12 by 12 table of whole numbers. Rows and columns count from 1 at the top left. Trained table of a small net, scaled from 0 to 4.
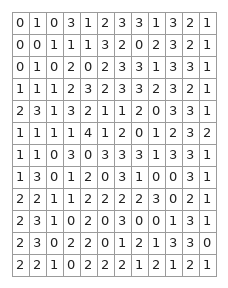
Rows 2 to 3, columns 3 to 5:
1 1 1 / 0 2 0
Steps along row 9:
same down same up same same same up down up down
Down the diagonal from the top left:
0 0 0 2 2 1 3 1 3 1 3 1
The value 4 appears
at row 6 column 5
